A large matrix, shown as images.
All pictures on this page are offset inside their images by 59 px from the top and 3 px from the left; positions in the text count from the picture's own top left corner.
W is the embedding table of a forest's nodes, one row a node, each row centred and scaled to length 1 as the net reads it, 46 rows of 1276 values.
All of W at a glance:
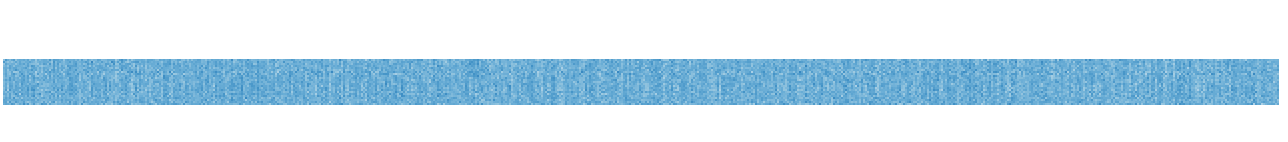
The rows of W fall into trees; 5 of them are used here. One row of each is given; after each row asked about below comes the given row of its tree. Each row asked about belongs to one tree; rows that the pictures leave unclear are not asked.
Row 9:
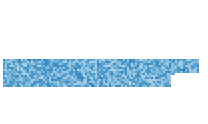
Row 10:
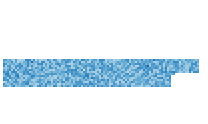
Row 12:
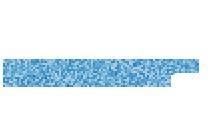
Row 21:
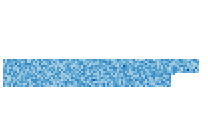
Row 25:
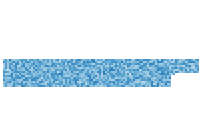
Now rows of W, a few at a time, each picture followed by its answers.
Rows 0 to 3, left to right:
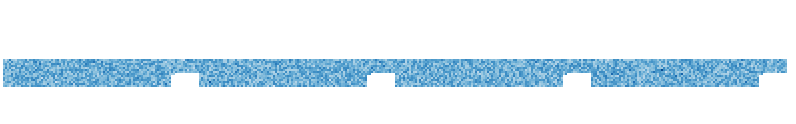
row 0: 25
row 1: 21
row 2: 12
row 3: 10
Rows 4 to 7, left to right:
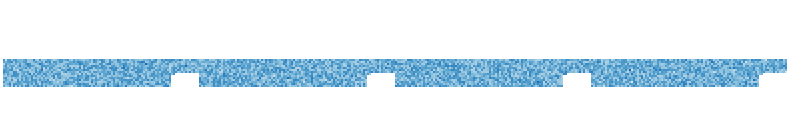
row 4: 21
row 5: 12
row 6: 9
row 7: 12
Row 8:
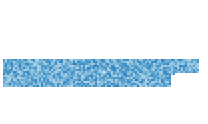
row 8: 21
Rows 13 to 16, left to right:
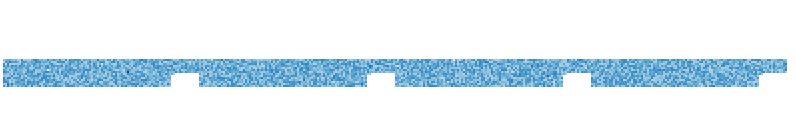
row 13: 12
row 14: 25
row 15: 25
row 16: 12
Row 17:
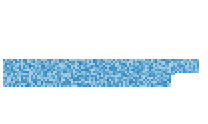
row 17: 21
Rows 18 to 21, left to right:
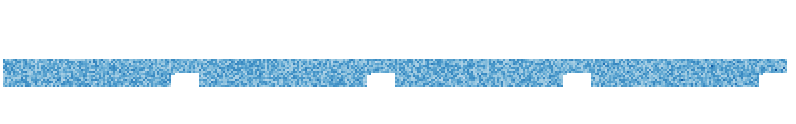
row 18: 21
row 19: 9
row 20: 9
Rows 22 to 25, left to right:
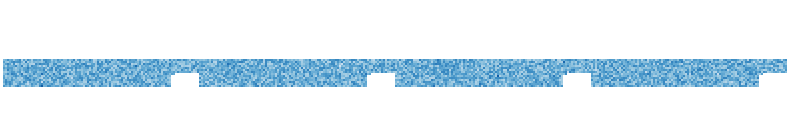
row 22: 9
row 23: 12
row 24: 9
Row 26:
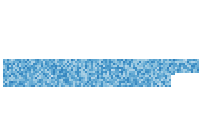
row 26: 9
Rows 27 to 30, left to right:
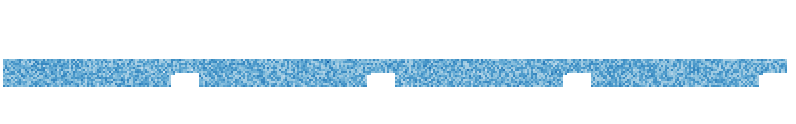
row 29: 12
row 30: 9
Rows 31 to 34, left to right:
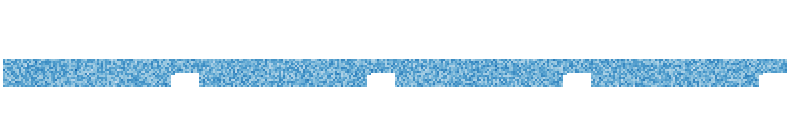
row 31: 9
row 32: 12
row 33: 21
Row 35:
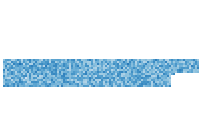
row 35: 9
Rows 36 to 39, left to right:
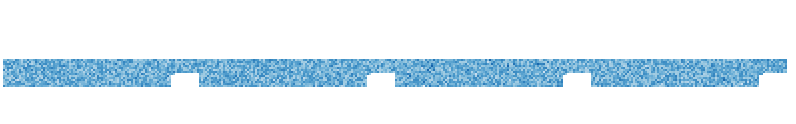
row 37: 12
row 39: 21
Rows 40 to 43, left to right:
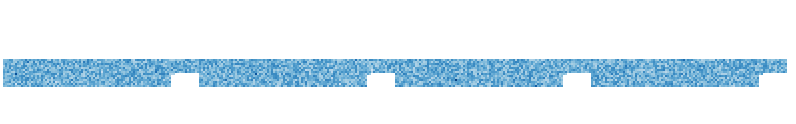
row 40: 25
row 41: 9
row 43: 10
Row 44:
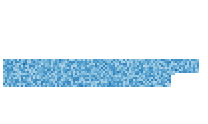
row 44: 21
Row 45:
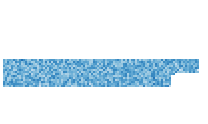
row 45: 21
